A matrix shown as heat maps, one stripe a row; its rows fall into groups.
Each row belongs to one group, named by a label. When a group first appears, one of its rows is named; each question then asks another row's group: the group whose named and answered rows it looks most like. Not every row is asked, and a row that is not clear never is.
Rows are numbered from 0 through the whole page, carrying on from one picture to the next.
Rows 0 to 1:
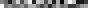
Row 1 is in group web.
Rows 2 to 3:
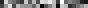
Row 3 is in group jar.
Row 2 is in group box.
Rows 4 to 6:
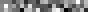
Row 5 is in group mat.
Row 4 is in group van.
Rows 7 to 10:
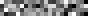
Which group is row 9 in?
box
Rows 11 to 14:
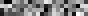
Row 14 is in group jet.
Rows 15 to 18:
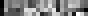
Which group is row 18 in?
jet
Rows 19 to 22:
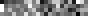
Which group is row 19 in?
jet
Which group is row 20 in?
web
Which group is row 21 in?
web
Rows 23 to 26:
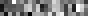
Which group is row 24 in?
jet
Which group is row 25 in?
jet
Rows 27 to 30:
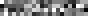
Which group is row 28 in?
jet
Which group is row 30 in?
mat
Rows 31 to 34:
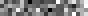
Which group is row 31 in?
van
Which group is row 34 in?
van
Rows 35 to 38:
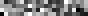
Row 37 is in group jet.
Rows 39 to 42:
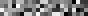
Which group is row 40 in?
jar
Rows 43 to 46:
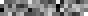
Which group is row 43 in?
web
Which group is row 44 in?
van
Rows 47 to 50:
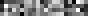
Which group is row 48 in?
box
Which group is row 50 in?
box
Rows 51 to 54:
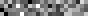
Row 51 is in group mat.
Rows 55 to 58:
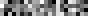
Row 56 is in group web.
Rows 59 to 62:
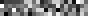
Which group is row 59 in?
jet
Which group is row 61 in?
van
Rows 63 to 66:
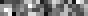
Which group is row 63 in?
jet
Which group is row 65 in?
mat
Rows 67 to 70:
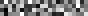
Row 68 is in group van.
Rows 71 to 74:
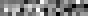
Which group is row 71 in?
van
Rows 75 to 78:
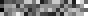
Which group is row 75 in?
jet
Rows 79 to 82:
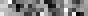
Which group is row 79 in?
mat
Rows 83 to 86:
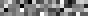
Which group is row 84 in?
box
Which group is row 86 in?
van
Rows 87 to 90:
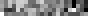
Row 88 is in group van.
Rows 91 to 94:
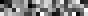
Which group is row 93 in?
jar
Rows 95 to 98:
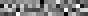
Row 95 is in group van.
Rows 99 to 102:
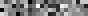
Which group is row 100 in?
jar
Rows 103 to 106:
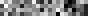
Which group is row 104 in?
box
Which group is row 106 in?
box
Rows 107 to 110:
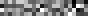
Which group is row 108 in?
jet
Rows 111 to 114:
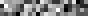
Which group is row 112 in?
box
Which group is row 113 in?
box
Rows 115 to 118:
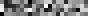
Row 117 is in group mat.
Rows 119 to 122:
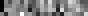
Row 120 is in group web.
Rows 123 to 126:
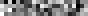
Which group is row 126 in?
web
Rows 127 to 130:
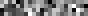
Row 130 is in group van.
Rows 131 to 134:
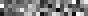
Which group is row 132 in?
web
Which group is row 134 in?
jet
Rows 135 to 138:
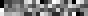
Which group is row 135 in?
jet
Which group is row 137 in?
web
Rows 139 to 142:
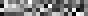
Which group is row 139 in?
mat
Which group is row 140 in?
box
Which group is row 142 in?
jet
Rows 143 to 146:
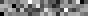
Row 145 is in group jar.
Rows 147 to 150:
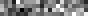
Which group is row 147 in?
jar
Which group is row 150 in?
van
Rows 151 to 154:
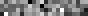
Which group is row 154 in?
box
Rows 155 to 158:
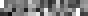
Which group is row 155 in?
web
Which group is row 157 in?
van
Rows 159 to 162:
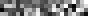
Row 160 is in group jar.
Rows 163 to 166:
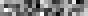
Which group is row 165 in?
mat
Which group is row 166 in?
van
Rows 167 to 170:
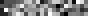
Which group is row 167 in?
jet
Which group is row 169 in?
box
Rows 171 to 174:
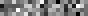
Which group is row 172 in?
jet
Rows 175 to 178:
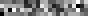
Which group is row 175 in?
van
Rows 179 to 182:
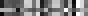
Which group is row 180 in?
jet
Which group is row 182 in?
jet
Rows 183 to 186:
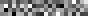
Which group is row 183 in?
van
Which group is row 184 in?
mat
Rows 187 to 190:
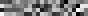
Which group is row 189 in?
jet
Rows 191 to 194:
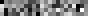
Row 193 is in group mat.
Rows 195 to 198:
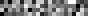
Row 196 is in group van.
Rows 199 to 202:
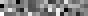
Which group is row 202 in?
web
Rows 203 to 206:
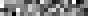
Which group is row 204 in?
web
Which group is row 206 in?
jar
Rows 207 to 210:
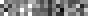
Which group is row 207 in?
web
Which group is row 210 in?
mat
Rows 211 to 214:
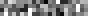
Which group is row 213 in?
van
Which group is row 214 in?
mat
